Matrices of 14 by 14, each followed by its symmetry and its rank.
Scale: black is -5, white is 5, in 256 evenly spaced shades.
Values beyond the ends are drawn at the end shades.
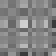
symmetric, rank one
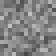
neither, full rank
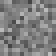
antisymmetric, full rank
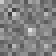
symmetric, rank three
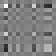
symmetric, rank one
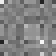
symmetric, rank three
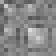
symmetric, rank three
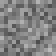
symmetric, full rank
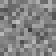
neither, full rank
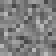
antisymmetric, full rank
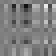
neither, rank one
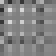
symmetric, rank one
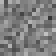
neither, full rank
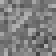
symmetric, full rank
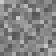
symmetric, full rank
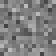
antisymmetric, full rank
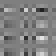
neither, rank one
